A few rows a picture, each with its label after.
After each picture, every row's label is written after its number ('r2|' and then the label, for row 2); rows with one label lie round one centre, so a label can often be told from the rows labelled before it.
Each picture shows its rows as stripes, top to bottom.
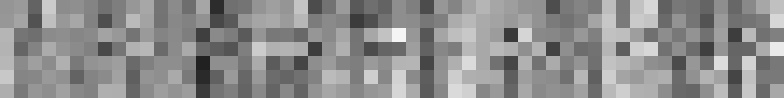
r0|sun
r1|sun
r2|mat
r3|sun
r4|mat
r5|mat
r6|mat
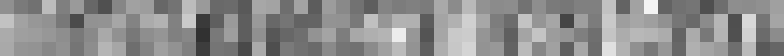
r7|sun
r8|mat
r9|mat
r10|mat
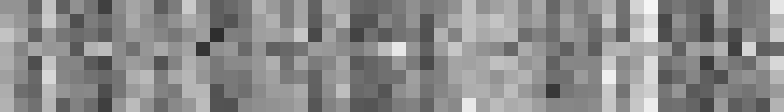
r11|sun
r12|sun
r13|sun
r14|mat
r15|sun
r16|sun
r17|sun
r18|sun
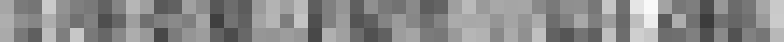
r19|sun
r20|sun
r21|sun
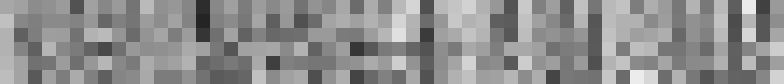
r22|mat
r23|mat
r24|mat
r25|sun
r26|mat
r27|sun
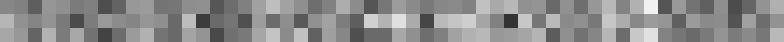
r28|sun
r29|mat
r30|sun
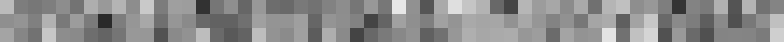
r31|mat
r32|sun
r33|sun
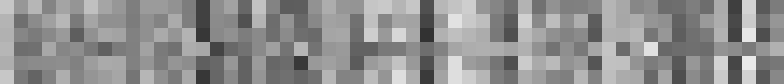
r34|mat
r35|mat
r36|mat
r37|sun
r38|mat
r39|mat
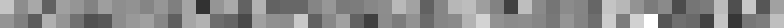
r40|mat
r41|sun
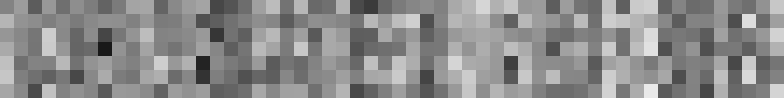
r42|sun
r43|mat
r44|sun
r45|sun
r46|mat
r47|mat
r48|sun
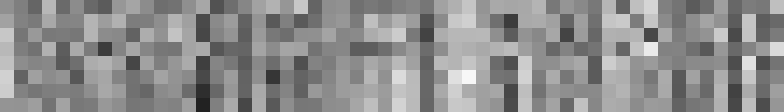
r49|sun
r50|mat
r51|mat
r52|sun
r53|mat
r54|mat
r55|mat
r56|mat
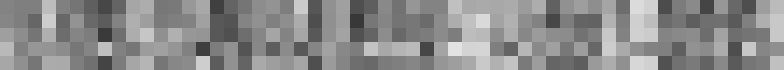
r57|sun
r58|sun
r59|sun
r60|mat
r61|sun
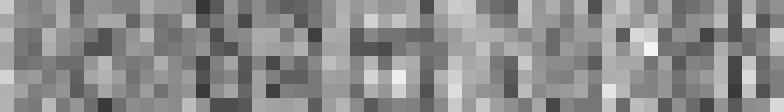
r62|mat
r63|mat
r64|sun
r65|sun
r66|mat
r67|mat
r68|mat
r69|sun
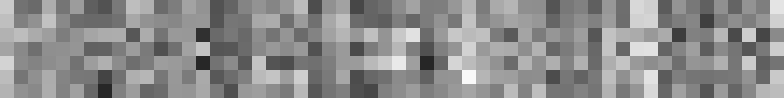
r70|sun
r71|sun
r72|mat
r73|sun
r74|mat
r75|sun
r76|sun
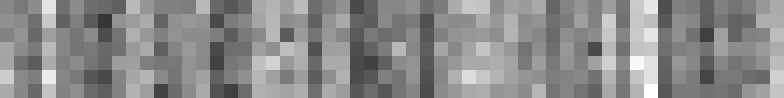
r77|sun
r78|sun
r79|sun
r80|sun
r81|sun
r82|sun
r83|sun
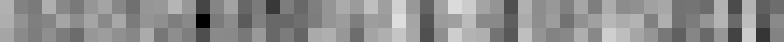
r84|mat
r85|mat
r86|mat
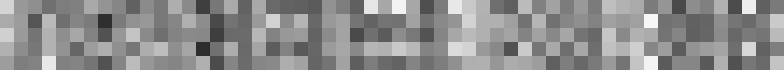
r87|mat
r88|sun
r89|sun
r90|mat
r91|sun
